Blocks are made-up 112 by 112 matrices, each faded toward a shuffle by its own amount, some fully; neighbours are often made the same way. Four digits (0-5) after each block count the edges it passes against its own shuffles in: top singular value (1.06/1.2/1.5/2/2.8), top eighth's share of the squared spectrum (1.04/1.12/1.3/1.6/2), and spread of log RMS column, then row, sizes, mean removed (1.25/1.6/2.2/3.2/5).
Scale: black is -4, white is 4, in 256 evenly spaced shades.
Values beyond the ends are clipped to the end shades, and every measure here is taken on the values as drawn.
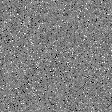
1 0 0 0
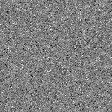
3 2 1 0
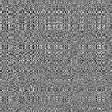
5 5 3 4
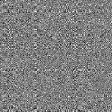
5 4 3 3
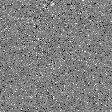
3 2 1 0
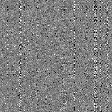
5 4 3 2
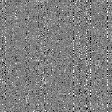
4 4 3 1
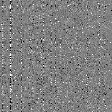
4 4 3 1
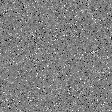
0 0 0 0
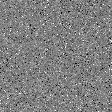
2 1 1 0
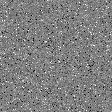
0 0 0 0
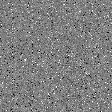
3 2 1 0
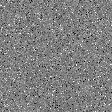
2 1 0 0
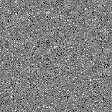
4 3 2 1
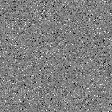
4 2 1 1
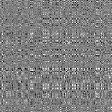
5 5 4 4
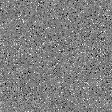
3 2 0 1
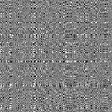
5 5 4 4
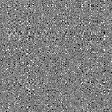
4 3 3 2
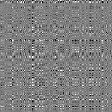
5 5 4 4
